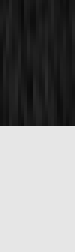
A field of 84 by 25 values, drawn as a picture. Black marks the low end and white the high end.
The table splits into 2 rows of 1 panel. Panel 1,1: very low, streaked downward, faint in contrast. Panel 2,1: very high, flat.
